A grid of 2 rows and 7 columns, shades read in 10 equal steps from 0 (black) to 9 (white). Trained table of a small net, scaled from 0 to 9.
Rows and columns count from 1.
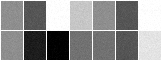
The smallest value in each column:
5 1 0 4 4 3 8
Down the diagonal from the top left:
5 1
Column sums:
10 4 9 11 9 6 17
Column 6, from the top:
3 3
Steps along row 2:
down down up same down up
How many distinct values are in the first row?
4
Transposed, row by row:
5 5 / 3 1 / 9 0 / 7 4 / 5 4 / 3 3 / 9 8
